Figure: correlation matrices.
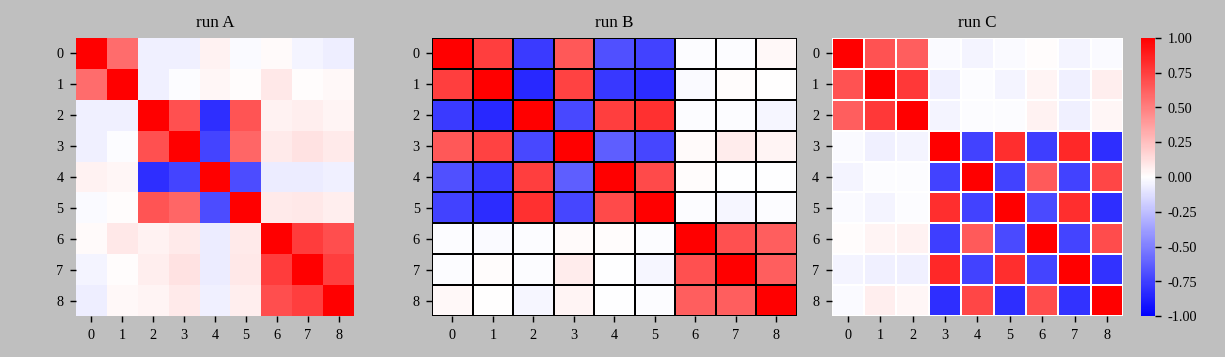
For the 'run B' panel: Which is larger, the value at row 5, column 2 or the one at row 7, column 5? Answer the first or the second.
the first
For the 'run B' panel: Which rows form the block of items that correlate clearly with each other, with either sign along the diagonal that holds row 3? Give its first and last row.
0 to 5
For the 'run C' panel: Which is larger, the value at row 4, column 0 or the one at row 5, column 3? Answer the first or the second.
the second
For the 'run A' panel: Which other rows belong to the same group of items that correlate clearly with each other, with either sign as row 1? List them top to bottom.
0
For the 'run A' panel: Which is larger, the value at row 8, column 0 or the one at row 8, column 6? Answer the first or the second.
the second
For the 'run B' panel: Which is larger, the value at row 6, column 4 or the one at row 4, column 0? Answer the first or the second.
the first
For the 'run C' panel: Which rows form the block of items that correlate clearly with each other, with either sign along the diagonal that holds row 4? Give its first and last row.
3 to 8
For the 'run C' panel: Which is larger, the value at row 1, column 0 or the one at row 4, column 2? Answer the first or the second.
the first
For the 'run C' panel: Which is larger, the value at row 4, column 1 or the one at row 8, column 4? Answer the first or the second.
the second
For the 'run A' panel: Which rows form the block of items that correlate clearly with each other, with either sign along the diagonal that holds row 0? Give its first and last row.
0 to 1
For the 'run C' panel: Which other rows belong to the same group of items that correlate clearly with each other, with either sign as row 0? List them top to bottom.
1, 2
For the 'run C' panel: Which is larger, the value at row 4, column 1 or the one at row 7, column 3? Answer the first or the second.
the second
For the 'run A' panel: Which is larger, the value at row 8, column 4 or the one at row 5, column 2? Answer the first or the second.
the second
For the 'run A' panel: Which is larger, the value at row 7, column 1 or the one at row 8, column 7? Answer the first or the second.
the second
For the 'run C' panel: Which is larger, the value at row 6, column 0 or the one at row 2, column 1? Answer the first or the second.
the second
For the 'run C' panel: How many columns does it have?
9
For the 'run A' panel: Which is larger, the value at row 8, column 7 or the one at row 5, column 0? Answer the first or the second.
the first
